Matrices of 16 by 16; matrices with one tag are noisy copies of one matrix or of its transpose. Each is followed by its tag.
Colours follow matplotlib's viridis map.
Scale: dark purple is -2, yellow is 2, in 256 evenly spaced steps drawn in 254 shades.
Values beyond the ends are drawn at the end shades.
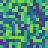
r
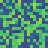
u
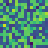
u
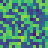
r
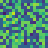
u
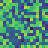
r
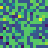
u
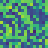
r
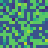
u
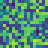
u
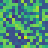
r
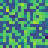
u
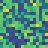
r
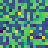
u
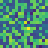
u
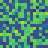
u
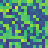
r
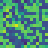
r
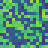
r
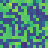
r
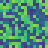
r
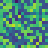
r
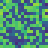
r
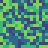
r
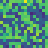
r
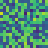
u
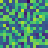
u
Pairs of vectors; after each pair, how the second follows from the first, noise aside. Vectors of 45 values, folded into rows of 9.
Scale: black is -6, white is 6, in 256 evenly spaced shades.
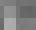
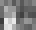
scaled up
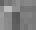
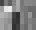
scaled up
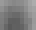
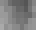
reversed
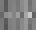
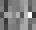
scaled up
